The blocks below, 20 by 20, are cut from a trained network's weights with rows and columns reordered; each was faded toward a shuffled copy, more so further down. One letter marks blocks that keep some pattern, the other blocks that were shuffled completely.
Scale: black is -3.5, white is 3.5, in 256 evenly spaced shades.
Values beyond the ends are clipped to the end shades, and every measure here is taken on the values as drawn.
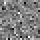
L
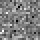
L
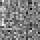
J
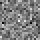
L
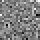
L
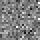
L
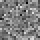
L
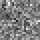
L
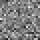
L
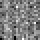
J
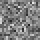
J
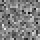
L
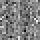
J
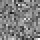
J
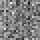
J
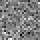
L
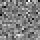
J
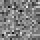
L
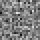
J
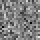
L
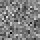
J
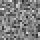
L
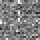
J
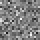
L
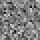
L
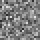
L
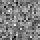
L
